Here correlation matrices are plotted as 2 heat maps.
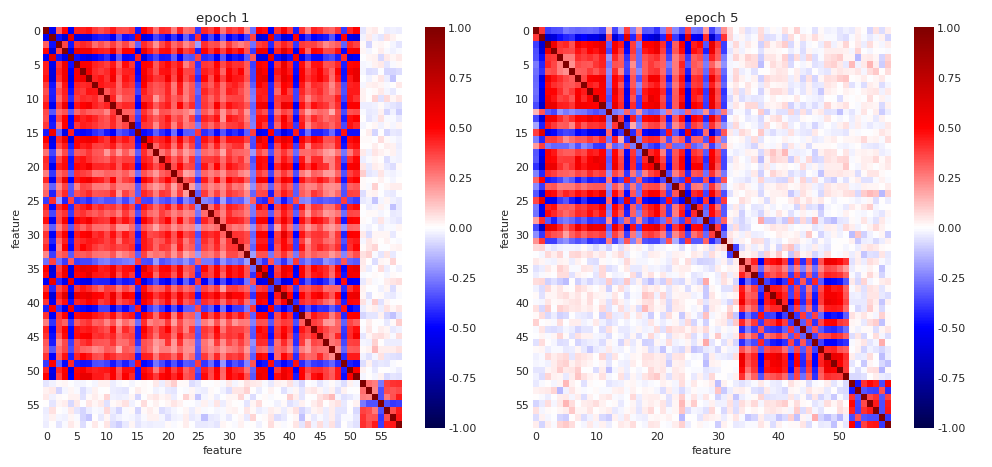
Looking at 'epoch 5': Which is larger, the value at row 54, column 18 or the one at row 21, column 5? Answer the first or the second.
the second
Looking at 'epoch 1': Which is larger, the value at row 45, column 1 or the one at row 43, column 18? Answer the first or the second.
the second
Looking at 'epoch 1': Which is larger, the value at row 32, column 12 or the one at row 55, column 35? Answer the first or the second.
the first
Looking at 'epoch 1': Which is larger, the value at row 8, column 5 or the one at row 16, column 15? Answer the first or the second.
the first
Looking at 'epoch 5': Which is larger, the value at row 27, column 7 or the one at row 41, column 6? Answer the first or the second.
the first
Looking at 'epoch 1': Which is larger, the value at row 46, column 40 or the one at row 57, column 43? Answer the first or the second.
the first
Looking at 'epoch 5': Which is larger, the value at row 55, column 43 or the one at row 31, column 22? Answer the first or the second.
the second
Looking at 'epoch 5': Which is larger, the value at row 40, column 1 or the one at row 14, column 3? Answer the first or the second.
the second
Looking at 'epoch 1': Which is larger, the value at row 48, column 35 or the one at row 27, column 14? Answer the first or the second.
the first
